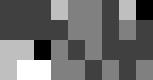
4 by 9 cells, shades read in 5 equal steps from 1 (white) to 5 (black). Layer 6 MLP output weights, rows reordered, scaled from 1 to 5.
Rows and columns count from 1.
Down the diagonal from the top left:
4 4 5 3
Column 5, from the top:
3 3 4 3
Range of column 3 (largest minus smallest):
4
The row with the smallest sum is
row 4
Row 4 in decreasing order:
4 4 3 3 3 3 2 1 1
